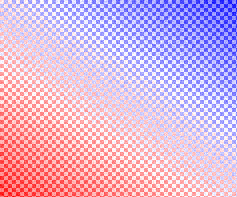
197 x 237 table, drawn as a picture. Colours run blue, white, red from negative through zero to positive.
There are no lone odd cells. No single row or column stands out from its neighbours. The histogram is bell-shaped. Values rise toward the bottom left.
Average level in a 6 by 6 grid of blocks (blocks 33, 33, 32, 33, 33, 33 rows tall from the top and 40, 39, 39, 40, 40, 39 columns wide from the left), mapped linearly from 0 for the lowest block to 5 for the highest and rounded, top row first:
2 2 1 1 0 0
3 2 2 1 1 1
3 3 2 2 2 1
4 3 3 3 2 2
4 4 4 3 3 2
5 5 4 4 3 3
